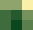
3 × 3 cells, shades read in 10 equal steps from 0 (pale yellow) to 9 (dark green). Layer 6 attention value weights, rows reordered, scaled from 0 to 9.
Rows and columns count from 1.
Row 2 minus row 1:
3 4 5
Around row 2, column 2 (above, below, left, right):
4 9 7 5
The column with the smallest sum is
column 3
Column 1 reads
4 7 7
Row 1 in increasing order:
0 4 4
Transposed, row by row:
4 7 7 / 4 8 9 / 0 5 6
